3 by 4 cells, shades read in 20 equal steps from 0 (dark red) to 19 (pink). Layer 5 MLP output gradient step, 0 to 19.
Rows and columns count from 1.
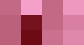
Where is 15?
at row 2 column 4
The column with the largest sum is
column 4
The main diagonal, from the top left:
12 1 13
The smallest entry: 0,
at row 3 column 2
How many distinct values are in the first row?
3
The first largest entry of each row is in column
2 4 4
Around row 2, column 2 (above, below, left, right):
19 0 11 12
